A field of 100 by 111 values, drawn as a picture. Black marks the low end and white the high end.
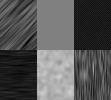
It is made of 2 by 3 panels. Panel 1,1: low, slanting up to the right. Panel 1,2: middling, flat. Panel 1,3: very low, checkered, faint in contrast. Panel 2,1: very low, streaked across, faint in contrast. Panel 2,2: high, blotchy, faint in contrast. Panel 2,3: low, streaked downward.
